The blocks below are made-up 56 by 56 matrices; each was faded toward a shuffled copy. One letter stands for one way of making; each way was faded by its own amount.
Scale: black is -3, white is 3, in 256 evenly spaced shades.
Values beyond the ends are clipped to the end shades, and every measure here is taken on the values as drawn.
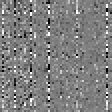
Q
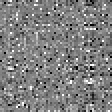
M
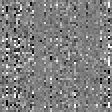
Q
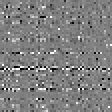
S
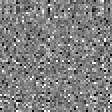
M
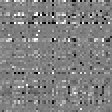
S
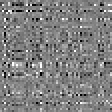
S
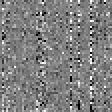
Q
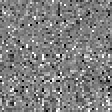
M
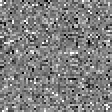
M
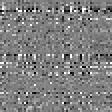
S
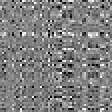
S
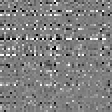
S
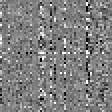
Q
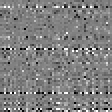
S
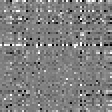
S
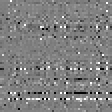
S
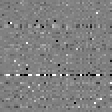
S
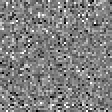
M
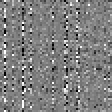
Q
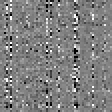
Q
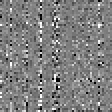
Q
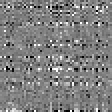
S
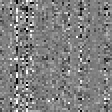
Q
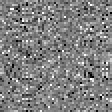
M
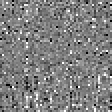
M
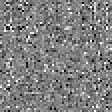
M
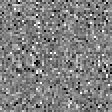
M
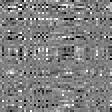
S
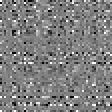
S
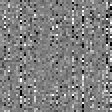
Q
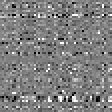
S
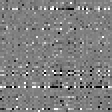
S
